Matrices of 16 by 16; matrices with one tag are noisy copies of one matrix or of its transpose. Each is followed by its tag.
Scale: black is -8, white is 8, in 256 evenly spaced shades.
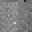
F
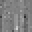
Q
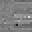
Q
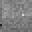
F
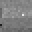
F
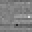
Q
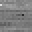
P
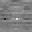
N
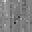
P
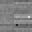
Q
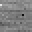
P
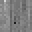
P
